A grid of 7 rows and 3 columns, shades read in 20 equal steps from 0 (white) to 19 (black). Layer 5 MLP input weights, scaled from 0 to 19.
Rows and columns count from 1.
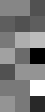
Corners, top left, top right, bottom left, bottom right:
9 13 8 16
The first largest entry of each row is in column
3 2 1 3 1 1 3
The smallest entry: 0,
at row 6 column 3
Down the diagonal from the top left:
9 13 5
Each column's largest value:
13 13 19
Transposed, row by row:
9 12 10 7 13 10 8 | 9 13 6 11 8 10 10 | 13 12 5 19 8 0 16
